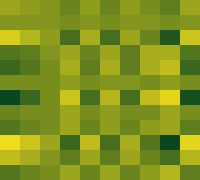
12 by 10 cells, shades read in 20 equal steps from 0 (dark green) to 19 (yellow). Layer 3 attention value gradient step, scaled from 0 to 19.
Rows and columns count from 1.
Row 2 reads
10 10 10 9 10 9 10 10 9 10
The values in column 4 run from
4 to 16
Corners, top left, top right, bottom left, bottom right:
12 12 6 7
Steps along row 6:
same same up down up same down up down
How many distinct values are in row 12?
7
